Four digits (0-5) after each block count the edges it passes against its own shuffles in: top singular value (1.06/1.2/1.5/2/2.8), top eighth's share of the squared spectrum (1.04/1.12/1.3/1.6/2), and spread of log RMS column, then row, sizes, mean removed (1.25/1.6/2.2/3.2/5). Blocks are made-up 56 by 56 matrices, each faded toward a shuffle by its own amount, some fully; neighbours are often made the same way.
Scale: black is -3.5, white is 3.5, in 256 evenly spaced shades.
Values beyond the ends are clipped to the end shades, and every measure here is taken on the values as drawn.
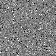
0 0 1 0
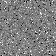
0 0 0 0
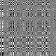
5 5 4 3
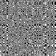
4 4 3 2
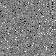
2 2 1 0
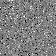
0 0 0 0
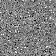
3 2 0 1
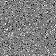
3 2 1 0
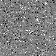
2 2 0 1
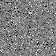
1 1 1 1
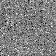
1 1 0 0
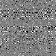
3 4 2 3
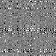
4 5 2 3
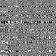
4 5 1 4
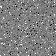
0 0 0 0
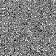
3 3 1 1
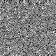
2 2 0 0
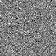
3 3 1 1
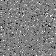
2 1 1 0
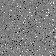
1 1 0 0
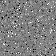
0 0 0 0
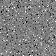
1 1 0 0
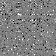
3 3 1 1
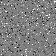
1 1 0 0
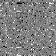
3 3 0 2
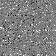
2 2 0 1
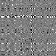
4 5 2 3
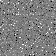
1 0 0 0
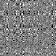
4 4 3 2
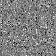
3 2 1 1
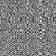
4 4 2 2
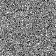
2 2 0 1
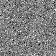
0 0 0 0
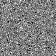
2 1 0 0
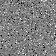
0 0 0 0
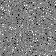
2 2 0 0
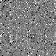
3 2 1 0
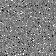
1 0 0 0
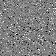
2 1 0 0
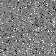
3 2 0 0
